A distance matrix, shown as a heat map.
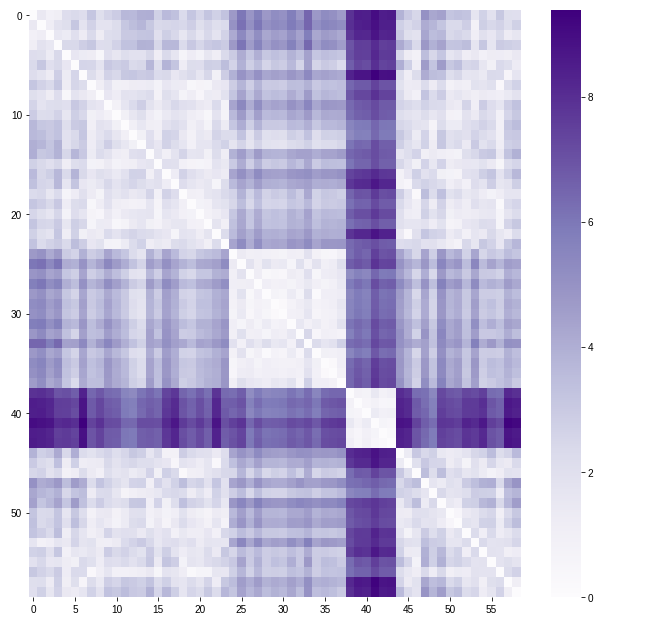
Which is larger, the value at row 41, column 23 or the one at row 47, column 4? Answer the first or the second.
the first
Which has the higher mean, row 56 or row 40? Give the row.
40
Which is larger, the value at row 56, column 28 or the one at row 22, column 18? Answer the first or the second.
the first
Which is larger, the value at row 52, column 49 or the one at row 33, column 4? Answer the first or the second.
the second
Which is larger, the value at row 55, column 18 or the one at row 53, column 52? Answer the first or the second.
the second
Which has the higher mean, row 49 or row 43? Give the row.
43
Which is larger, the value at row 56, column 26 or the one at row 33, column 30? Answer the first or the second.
the first
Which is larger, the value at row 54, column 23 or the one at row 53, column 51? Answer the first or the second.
the first
